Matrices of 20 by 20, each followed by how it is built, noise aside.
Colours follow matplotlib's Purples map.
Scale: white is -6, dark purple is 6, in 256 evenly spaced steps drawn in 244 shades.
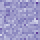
low rank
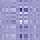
low rank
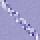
banded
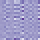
low rank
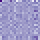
low rank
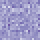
low rank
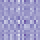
low rank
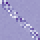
banded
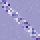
banded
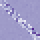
banded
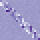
banded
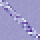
banded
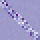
banded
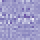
low rank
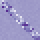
banded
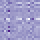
low rank
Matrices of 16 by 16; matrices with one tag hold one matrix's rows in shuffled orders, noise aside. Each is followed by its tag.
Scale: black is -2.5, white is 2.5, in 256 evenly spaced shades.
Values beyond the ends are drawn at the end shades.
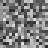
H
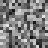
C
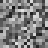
C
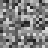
H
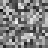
H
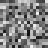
C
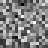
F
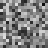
F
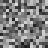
H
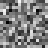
C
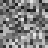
H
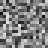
F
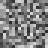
C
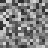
F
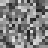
C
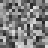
C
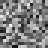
F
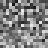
H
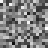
C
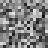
C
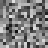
C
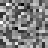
F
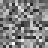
H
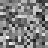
C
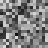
F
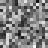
F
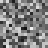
F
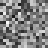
F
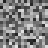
H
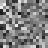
F
